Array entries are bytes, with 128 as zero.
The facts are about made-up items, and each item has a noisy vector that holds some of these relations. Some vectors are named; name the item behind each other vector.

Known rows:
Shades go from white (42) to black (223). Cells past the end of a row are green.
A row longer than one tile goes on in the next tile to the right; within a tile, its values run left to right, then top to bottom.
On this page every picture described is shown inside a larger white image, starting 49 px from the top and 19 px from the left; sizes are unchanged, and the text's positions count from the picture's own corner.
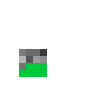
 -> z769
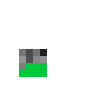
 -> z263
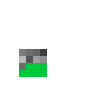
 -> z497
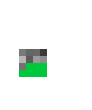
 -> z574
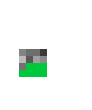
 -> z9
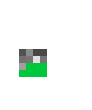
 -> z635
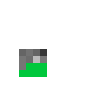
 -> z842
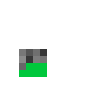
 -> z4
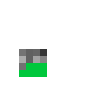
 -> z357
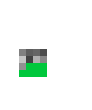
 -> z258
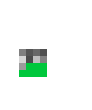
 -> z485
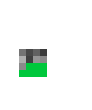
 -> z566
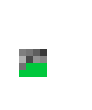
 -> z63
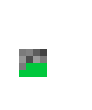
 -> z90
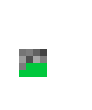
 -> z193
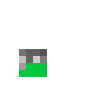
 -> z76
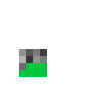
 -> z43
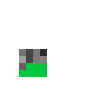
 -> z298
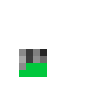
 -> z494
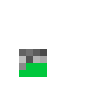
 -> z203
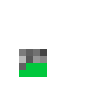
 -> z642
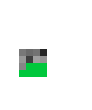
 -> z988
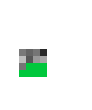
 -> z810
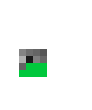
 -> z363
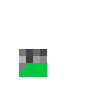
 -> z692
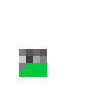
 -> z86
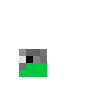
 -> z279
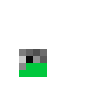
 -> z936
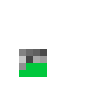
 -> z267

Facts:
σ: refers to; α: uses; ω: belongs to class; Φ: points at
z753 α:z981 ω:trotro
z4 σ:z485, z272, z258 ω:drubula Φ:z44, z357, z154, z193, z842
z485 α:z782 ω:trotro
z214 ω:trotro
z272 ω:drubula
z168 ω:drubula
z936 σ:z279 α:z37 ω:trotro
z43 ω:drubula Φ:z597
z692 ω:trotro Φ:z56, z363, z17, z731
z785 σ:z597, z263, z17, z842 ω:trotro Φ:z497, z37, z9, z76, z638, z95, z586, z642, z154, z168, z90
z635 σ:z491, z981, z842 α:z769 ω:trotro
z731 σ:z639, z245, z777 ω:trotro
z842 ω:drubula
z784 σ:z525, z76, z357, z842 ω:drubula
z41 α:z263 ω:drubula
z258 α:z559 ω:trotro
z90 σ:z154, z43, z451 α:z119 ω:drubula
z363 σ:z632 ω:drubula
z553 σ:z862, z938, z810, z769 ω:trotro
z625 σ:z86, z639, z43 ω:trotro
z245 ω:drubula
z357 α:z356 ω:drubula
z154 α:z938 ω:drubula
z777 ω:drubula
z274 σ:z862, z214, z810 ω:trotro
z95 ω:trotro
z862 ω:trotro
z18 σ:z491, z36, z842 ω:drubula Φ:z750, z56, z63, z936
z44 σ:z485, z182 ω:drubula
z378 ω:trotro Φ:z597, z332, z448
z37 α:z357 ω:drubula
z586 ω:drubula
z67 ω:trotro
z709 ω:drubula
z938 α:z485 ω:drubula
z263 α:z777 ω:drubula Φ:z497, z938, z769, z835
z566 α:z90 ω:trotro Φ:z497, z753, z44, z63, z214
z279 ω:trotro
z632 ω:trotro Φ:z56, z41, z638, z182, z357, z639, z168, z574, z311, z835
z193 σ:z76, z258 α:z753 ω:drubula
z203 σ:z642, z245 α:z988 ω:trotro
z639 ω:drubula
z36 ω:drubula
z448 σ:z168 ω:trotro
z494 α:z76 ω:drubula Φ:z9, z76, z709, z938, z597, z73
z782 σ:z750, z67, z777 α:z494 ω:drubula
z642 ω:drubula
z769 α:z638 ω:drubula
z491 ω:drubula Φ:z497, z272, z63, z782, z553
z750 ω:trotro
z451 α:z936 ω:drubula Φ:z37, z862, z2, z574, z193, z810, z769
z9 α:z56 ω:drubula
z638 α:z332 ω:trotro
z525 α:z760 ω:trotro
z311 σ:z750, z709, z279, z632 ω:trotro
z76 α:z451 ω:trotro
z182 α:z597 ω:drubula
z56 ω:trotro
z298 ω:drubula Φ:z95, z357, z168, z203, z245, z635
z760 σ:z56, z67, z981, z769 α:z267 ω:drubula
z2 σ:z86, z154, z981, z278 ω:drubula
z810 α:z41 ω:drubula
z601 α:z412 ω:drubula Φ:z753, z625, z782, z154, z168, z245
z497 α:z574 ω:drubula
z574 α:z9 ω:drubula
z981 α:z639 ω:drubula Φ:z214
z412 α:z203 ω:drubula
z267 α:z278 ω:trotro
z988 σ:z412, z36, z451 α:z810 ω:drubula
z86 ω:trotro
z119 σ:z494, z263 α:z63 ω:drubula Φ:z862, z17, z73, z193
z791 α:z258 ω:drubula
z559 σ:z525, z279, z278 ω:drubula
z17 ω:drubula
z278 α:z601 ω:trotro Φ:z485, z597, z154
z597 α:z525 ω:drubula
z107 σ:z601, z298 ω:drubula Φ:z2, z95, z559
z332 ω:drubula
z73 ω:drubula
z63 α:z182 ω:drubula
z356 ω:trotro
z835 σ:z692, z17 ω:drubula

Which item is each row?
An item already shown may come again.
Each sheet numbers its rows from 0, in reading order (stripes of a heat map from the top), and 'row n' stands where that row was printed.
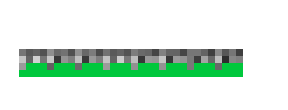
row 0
z76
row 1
z709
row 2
z332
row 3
z76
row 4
z278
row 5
z278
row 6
z784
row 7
z777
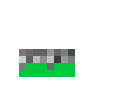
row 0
z862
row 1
z332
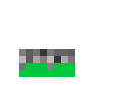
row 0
z37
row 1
z274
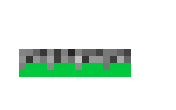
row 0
z760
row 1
z494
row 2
z278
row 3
z784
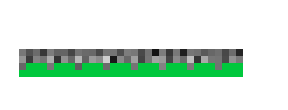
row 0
z107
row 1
z782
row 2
z168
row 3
z311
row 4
z601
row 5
z451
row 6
z731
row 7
z491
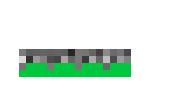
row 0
z750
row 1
z18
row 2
z784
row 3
z73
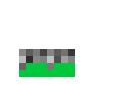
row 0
z777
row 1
z938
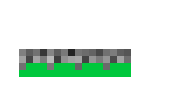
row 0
z36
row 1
z412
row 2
z44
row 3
z2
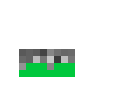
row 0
z785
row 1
z448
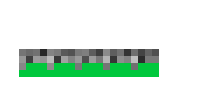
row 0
z988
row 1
z525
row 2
z90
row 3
z791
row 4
z632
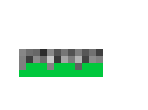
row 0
z119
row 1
z378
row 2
z272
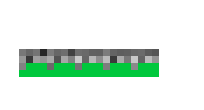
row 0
z988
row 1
z17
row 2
z95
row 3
z274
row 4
z638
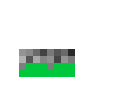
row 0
z597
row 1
z981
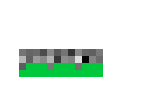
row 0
z168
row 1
z791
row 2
z279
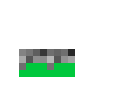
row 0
z182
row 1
z41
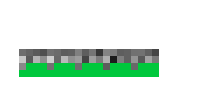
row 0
z753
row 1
z95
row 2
z36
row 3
z559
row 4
z835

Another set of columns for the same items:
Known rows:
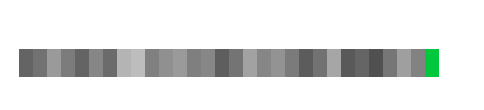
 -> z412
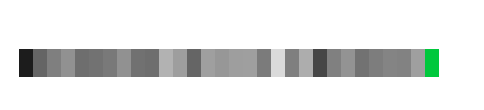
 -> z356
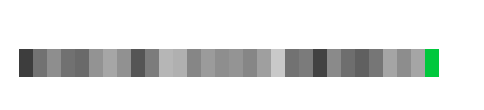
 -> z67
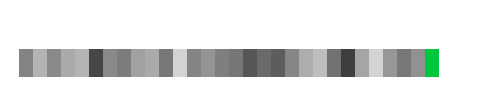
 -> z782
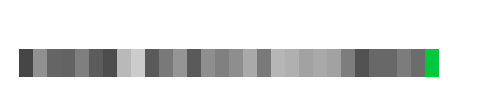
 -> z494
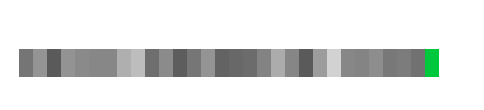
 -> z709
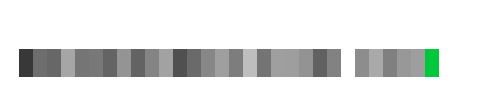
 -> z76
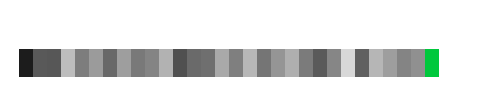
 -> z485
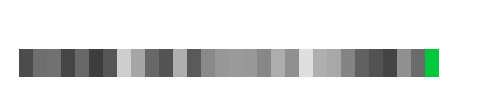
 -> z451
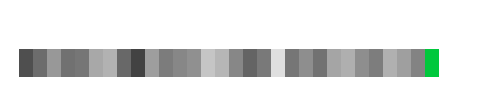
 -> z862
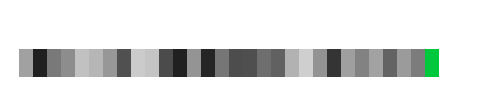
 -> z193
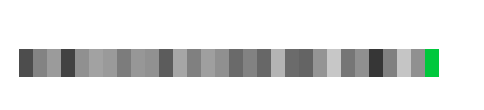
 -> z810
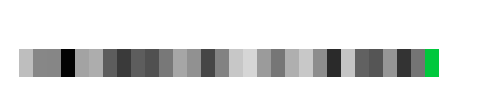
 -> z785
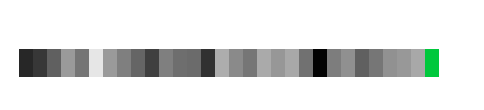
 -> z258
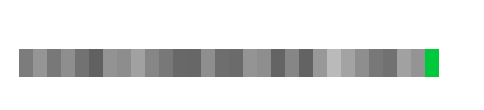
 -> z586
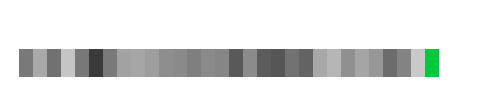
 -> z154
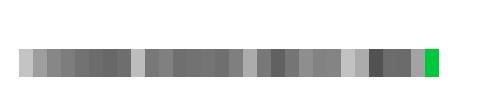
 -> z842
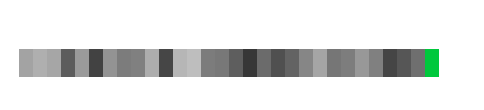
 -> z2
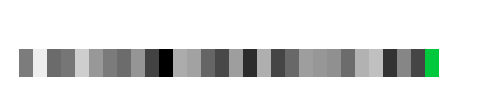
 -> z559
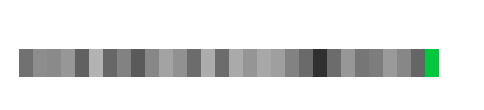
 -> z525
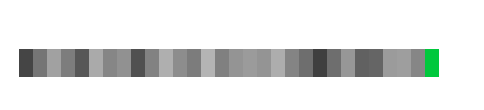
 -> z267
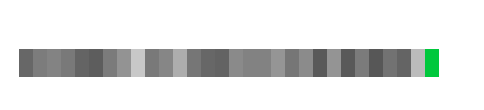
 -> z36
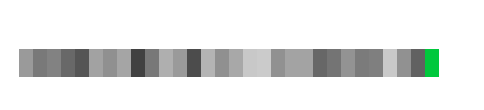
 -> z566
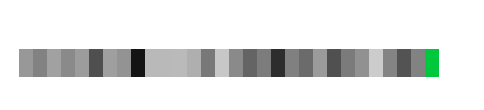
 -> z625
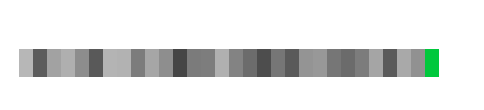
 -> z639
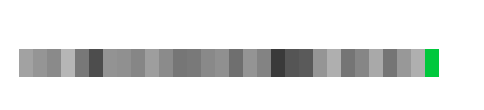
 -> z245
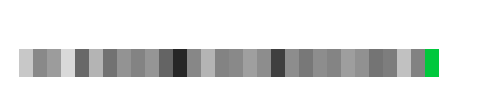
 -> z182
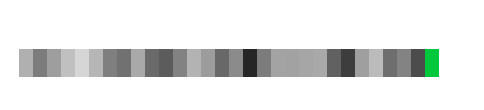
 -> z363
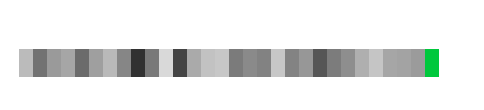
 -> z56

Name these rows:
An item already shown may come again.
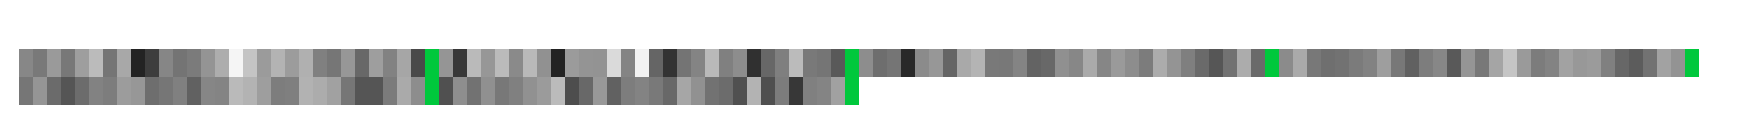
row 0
z632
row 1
z731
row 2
z263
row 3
z298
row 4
z298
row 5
z791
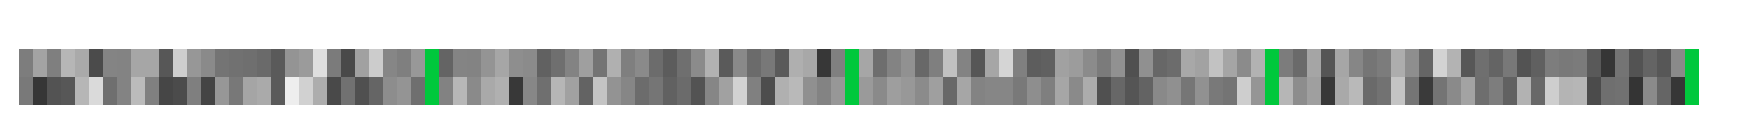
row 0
z782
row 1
z448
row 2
z753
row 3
z988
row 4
z4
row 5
z782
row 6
z41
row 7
z119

